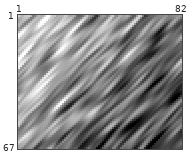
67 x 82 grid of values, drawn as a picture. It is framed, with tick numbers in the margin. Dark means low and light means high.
No single row or column stands out from its neighbours. The grain runs diagonally up to the right. The values follow a bell shape. Values rise toward the top left.
